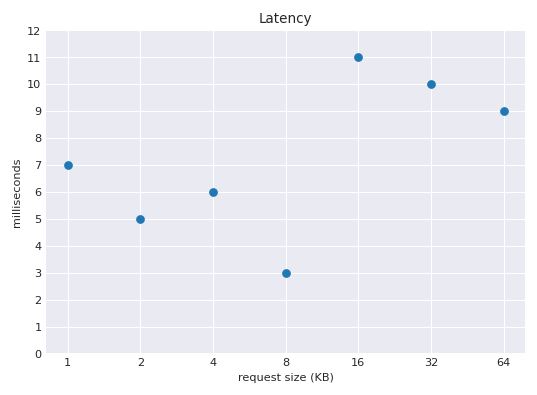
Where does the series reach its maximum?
16
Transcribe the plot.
Title: Latency
x-axis: request size (KB), ticks 1 2 4 8 16 32 64
y-axis: milliseconds, ticks 0 1 2 3 4 5 6 7 8 9 10 11 12
Values:
7 5 6 3 11 10 9
